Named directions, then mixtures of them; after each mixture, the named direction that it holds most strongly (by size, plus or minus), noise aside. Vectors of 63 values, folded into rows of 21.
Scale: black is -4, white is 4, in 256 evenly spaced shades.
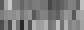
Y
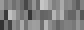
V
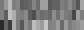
Y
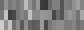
V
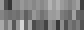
Y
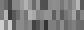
V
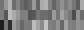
V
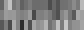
Y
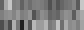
Y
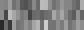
V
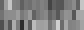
Y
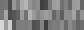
V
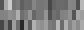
Y
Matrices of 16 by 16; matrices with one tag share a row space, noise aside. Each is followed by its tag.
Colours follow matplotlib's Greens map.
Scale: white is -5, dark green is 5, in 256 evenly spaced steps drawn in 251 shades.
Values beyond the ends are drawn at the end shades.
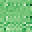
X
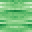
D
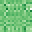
X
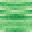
D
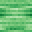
D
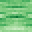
D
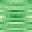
D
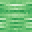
D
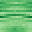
D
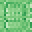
X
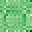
X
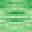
D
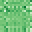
X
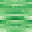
D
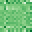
X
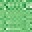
X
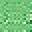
X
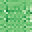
X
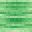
D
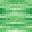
D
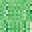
X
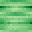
D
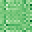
X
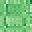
X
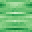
D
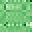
X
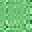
X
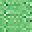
X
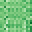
X
